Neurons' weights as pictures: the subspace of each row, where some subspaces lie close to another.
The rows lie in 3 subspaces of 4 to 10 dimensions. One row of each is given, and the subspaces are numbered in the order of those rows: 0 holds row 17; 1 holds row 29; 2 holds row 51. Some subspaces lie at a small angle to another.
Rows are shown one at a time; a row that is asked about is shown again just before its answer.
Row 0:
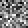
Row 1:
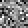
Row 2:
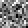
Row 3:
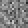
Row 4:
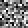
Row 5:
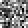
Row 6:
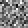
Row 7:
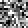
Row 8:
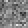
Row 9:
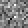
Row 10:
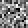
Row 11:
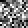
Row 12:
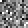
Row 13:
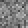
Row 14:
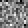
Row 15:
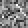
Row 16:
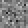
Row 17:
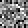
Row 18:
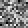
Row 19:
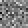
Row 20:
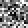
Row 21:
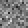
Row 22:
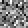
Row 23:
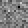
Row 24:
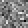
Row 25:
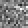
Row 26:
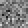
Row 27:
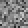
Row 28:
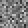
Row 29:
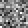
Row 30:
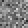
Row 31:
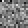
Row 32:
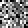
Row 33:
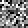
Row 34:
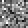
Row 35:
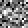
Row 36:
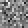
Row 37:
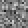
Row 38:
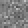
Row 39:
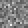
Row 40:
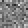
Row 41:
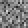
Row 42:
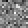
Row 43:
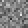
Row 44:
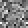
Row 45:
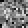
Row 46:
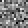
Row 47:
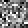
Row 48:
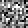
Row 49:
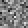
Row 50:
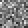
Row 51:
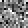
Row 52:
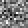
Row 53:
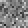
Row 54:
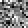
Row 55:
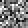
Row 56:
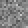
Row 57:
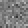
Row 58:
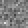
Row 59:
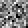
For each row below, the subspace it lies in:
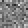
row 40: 2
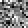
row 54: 2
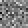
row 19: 1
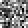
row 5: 1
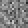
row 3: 1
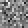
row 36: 2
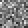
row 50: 0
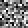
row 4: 1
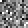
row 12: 1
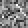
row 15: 0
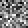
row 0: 1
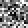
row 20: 1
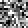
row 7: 2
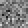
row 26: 1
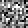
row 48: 1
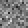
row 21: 1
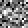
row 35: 2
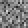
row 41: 1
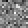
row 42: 1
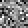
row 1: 1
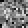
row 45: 1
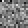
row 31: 0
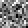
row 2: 0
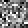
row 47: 1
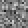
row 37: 1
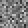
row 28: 1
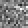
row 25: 1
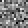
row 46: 0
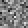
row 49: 1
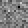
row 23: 1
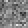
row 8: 1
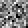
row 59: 0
